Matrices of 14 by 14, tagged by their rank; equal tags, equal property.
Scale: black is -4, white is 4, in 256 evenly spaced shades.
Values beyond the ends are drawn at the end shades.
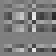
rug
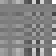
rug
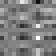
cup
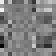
cup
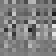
cup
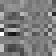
cup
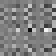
cup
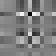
rug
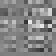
cup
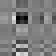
rug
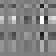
rug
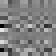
cup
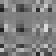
cup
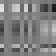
rug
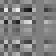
rug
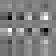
rug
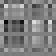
rug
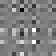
cup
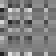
rug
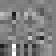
cup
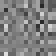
cup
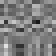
cup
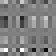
rug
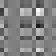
rug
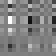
rug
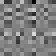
cup
